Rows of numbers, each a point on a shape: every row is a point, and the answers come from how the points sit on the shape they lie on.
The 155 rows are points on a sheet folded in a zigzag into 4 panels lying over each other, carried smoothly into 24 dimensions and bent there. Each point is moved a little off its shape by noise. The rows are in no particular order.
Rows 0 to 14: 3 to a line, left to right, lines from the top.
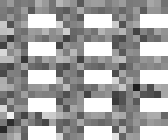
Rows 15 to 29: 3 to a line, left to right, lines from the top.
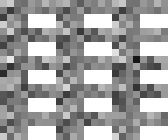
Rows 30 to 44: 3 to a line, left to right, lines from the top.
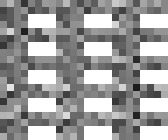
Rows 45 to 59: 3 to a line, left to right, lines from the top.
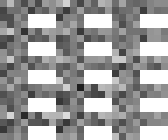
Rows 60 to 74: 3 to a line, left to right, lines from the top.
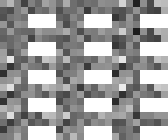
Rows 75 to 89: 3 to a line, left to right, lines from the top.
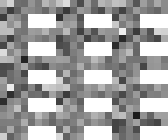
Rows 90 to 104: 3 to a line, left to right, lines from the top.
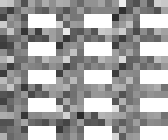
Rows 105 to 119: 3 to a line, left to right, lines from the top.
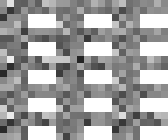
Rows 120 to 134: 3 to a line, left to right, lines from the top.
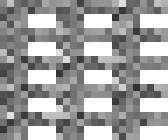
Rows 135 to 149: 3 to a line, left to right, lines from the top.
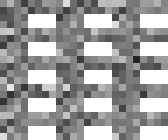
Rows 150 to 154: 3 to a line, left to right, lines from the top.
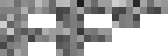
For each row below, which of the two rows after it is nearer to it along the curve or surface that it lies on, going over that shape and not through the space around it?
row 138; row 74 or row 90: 90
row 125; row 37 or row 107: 37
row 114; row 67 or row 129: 67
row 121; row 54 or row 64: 54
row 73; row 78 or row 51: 78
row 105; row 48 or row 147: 147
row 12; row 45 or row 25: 25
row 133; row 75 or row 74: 74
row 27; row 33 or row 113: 113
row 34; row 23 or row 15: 23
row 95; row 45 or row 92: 92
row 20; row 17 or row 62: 17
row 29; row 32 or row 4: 32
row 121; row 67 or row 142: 142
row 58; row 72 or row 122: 72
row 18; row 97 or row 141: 141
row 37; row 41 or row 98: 41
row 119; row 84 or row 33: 84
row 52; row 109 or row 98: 109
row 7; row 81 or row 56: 81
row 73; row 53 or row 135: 53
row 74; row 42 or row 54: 54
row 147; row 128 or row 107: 107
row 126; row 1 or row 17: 1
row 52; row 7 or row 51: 7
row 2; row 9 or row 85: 9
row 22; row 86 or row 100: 100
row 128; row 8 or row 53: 53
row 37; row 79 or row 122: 79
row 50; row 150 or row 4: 150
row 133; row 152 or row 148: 152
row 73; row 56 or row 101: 101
